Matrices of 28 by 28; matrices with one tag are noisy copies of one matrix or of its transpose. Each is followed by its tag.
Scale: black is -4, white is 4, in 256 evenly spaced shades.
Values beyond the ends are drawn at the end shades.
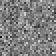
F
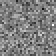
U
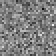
U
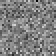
F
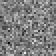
U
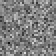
U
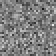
U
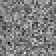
U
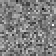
U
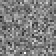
U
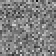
F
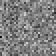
F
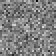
F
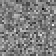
U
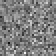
U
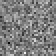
U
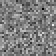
U
